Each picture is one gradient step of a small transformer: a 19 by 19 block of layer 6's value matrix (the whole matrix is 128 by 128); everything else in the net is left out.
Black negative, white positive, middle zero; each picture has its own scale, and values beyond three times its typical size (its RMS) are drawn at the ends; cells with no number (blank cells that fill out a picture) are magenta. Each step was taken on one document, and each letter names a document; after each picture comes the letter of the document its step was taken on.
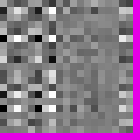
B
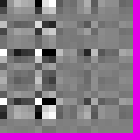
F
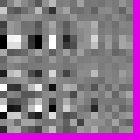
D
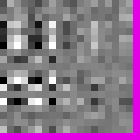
D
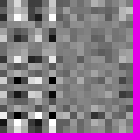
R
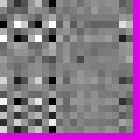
R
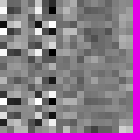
B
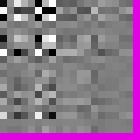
F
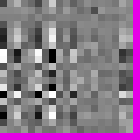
B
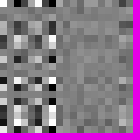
B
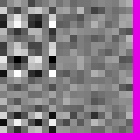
R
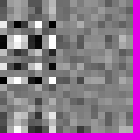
D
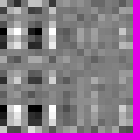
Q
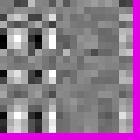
Q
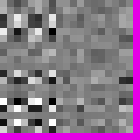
R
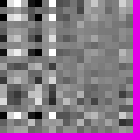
D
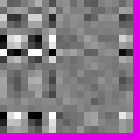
Q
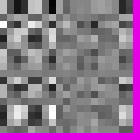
Q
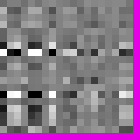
Q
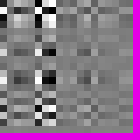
F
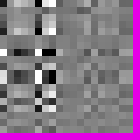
F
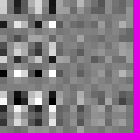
R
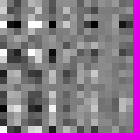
Q
